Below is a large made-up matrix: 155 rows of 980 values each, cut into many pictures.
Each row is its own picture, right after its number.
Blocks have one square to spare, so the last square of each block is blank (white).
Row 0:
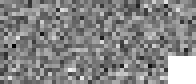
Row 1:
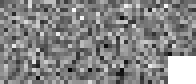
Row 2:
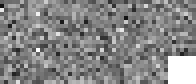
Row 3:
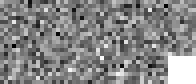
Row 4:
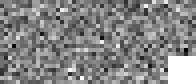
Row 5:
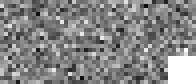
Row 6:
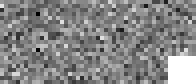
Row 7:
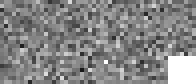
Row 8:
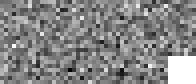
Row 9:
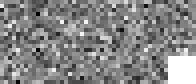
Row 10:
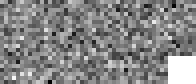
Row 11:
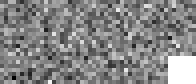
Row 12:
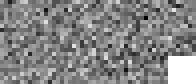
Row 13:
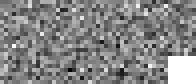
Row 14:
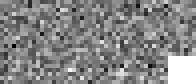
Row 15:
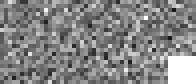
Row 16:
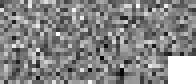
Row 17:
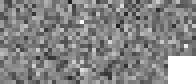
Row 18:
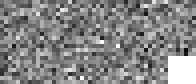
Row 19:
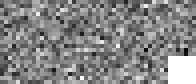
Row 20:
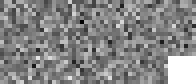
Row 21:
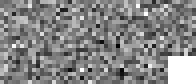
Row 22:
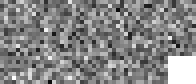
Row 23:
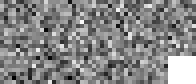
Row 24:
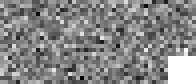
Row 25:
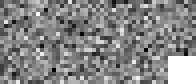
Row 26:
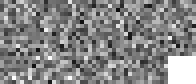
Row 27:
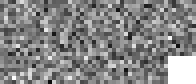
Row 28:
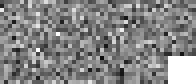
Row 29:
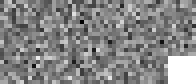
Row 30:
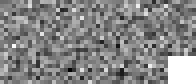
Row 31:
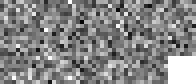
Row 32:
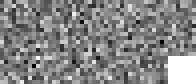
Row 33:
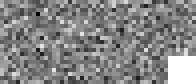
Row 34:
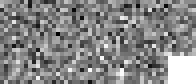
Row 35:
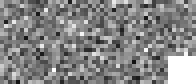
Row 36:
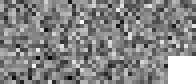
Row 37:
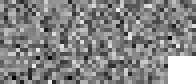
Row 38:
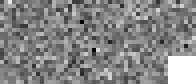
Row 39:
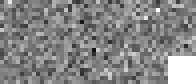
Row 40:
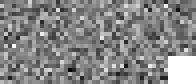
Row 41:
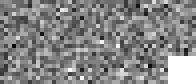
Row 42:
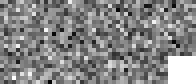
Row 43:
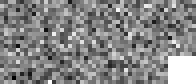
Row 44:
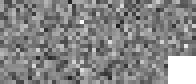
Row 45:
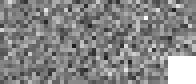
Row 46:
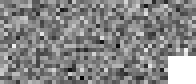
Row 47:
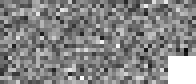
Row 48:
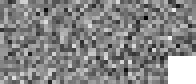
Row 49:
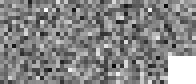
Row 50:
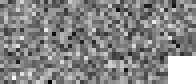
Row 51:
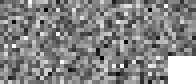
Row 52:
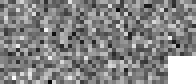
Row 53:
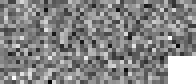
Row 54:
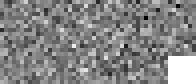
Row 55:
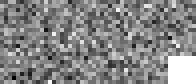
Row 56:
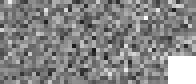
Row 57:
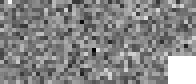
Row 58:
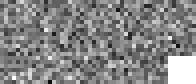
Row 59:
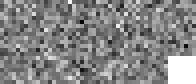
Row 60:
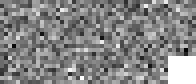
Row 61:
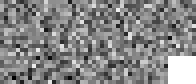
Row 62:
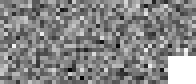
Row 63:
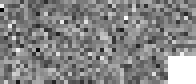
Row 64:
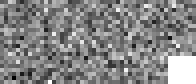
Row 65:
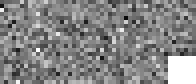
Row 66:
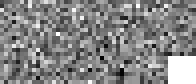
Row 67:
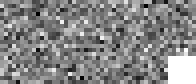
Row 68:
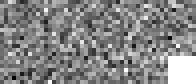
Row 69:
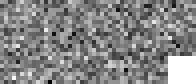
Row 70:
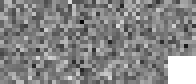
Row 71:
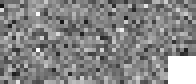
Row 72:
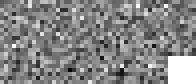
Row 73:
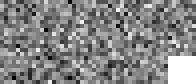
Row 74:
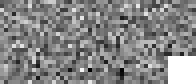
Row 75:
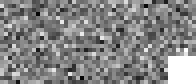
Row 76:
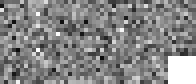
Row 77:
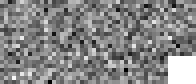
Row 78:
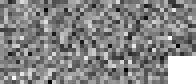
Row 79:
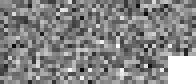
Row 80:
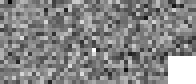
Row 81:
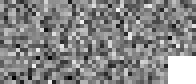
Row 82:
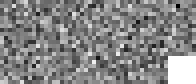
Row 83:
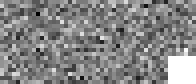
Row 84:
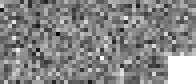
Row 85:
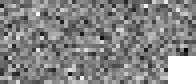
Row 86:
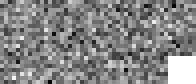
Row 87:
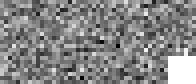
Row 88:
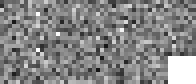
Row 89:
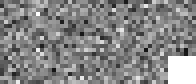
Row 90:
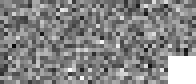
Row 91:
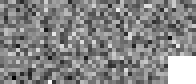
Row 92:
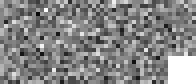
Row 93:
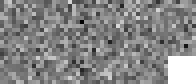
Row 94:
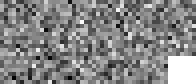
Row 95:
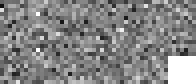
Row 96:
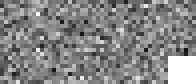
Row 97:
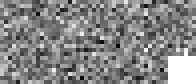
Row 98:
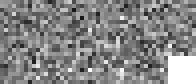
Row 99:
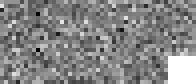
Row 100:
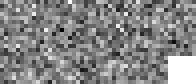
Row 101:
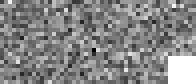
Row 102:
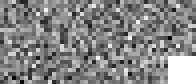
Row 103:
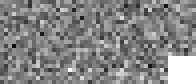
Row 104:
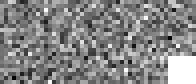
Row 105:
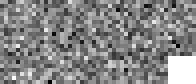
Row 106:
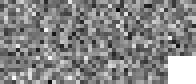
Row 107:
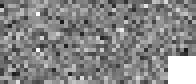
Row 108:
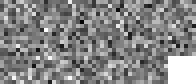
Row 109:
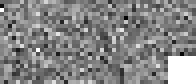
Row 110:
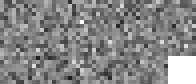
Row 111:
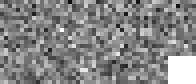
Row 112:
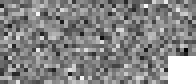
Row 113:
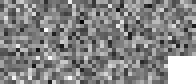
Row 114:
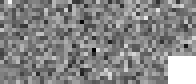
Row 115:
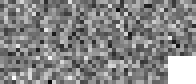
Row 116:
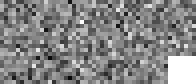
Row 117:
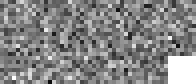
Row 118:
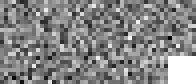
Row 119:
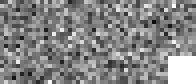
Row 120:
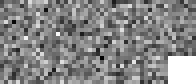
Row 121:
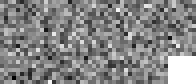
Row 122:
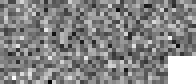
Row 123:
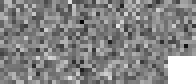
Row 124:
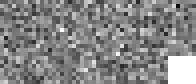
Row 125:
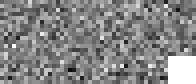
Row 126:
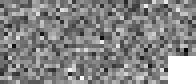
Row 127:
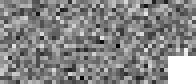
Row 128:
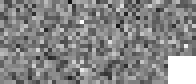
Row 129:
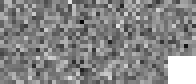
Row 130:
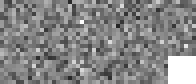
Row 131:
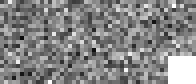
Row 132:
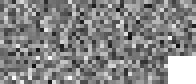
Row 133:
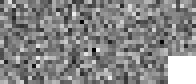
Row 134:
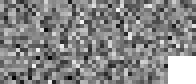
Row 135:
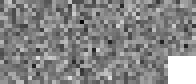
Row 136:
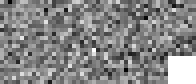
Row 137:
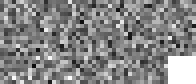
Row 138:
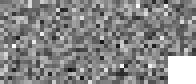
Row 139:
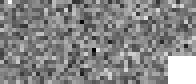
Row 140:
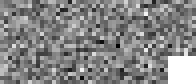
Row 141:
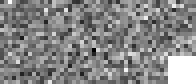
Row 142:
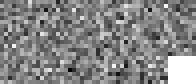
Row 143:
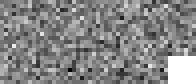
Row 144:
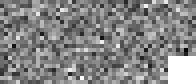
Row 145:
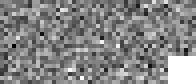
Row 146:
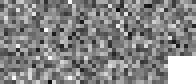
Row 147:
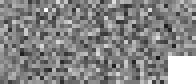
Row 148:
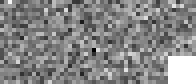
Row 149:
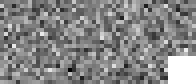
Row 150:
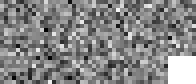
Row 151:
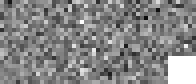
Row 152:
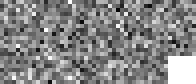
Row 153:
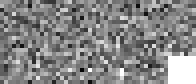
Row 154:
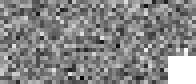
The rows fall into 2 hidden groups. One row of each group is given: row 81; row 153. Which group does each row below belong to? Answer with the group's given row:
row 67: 153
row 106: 81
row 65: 153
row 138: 153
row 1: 153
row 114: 81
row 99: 153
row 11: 81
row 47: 153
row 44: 81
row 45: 81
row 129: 81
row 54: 81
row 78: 81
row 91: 81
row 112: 153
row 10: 81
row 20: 81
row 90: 153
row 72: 153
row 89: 153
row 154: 153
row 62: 153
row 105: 81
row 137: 81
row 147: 153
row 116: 81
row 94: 81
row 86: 81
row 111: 81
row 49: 153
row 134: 81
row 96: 153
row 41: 153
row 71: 153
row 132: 81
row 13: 153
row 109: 153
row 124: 81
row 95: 153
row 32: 81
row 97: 153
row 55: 81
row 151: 81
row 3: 153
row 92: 153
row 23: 81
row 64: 81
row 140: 153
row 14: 153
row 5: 153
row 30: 153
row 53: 81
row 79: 153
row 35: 153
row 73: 81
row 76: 153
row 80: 81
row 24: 153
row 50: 81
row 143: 153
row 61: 81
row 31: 81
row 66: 153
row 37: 81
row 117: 81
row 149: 153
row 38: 81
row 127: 153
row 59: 81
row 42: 81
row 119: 81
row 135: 81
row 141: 81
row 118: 81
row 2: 153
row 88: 153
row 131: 81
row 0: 153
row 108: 81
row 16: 153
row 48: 81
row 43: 81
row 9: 153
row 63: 153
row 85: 153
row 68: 81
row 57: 81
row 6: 153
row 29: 81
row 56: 81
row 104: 81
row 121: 81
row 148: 81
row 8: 153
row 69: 81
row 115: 81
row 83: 153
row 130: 81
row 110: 81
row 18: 153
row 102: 81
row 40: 153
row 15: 81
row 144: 153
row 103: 153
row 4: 153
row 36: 81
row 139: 81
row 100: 81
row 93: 81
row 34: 153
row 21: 153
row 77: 81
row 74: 153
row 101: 81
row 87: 153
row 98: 153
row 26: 81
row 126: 153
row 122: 81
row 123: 81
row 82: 81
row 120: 153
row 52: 81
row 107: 153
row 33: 153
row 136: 81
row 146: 81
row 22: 81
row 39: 81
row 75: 153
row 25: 153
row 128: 81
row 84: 153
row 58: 81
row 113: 81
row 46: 153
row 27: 81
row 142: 153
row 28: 153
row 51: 153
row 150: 81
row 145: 153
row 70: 81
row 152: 81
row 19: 153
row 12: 81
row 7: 153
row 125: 153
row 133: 81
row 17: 81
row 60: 153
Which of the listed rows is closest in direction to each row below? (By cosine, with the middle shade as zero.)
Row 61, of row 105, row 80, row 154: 154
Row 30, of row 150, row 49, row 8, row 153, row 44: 8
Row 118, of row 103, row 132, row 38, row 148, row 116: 116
